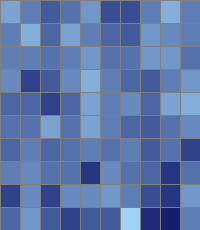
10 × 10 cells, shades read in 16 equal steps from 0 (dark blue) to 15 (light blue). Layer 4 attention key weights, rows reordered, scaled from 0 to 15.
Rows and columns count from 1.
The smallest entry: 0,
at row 10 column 9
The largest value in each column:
11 12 11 11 12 10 15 10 12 12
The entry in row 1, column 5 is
10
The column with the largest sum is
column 5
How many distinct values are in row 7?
5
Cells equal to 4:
3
